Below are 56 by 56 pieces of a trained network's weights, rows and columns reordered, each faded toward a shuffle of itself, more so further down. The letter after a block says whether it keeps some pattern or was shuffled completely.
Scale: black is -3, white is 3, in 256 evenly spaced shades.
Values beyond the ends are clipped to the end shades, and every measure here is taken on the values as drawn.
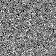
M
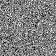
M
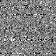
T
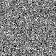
M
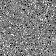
M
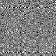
T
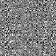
T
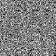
T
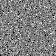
M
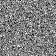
M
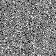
M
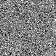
M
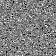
M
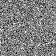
M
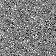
M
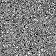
M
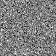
M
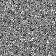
M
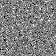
M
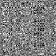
T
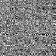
T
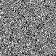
M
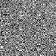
T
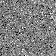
M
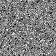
M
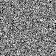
M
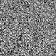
T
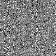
T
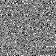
T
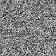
T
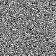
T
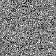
T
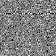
T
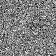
M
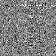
T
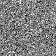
M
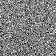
M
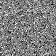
M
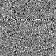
T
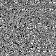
T
